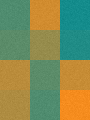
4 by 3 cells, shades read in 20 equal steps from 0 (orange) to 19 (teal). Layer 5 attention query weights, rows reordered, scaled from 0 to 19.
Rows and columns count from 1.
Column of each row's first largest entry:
3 3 2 2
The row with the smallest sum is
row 4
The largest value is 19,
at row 1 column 3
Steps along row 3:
up down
